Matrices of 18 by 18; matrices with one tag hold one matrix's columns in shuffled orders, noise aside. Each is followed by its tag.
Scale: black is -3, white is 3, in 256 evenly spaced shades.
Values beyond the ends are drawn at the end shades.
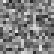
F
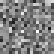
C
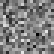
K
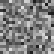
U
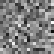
K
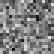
F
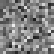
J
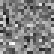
K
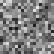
C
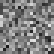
K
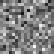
U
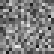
J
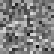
K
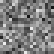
J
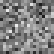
J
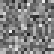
F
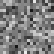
U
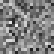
K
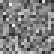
F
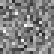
K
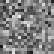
U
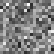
J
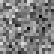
C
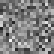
K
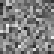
J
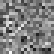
K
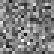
J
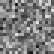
C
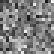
F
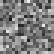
F
